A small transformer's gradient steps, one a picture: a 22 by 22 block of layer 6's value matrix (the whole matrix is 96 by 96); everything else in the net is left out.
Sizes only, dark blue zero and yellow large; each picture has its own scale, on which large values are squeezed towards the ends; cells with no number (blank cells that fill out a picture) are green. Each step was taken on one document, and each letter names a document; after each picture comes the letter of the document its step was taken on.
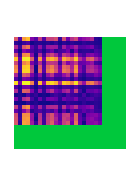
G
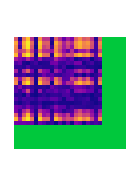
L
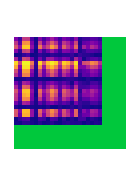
G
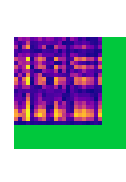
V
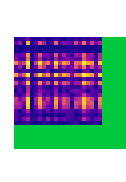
V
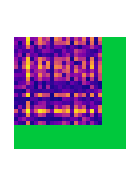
V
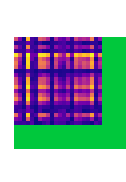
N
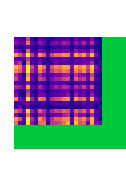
N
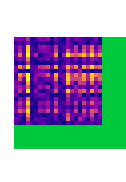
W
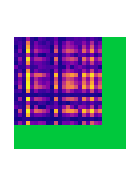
W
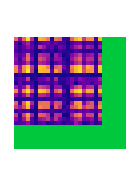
L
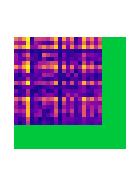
G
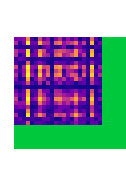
V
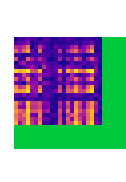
N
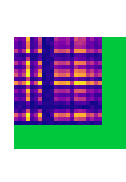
V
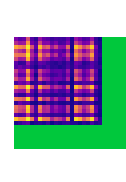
N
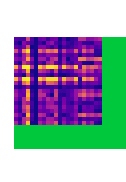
G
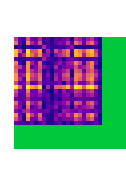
N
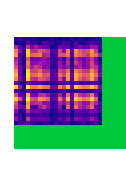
N
